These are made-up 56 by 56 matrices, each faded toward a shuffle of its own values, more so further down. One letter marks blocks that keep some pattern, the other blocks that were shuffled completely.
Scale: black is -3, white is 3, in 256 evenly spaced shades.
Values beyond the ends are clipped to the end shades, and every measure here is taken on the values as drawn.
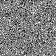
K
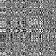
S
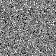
K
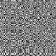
S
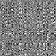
S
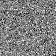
K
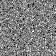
K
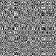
S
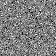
K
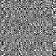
S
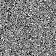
K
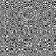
S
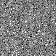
K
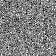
K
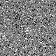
K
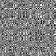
S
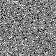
K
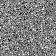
K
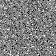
K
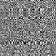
S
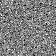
K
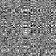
S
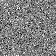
K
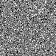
K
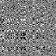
S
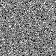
K
